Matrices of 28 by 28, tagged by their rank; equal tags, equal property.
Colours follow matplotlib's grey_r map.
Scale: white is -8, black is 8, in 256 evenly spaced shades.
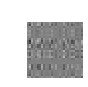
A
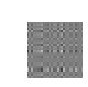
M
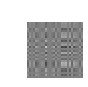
M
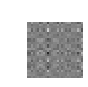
A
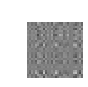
A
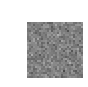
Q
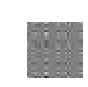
A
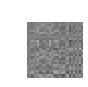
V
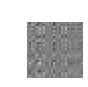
V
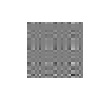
M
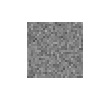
Q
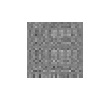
V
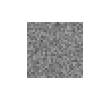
Q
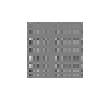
M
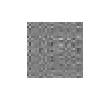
V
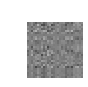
V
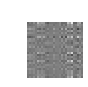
A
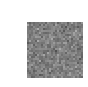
Q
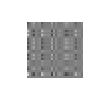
M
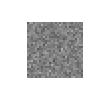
Q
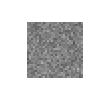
Q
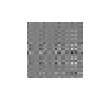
A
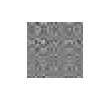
V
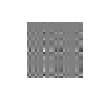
M
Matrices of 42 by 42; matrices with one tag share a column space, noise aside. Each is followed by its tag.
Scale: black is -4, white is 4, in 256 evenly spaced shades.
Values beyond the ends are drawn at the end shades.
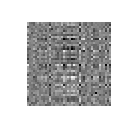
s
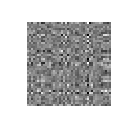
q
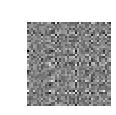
q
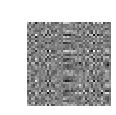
q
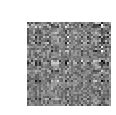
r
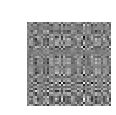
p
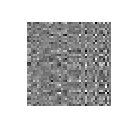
q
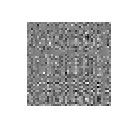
p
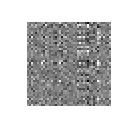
r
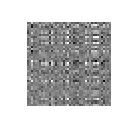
r
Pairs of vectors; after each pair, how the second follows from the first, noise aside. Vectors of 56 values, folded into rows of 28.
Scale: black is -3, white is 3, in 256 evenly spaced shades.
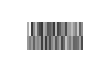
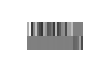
partly zeroed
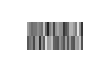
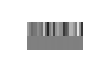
partly zeroed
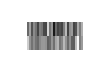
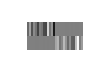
partly zeroed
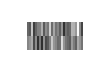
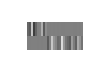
partly zeroed
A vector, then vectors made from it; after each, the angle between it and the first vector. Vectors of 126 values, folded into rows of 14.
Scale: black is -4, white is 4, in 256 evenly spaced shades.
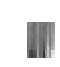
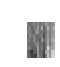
nearly parallel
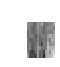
nearly parallel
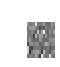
orthogonal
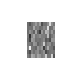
orthogonal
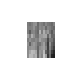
nearly opposite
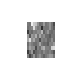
orthogonal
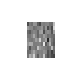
partly opposed
